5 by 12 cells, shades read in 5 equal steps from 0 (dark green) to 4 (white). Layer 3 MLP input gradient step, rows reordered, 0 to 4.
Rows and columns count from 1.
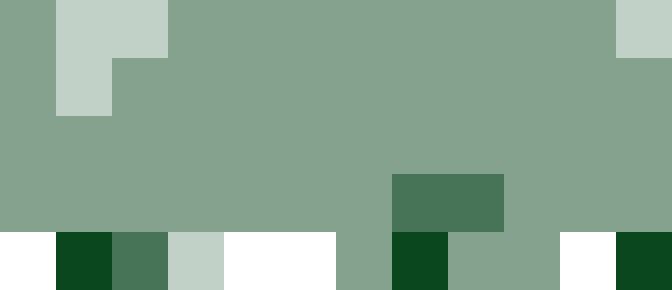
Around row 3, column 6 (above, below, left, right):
2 2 2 2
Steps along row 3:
same same same same same same same same same same same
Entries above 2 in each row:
3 1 0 0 5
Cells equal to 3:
5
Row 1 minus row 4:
0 1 1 0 0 0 0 1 1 0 0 1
